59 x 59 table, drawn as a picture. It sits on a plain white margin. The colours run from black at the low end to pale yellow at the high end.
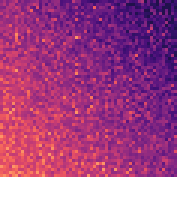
Odd rows or columns: none. Slope: up to the bottom left. Stripes: none. Grain: fine. Histogram: bell-shaped. Ninth with the highest average: bottom left.
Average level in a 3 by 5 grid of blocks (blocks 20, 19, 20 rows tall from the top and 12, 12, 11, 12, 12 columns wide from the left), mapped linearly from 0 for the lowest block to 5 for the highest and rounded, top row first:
32110
43321
54432
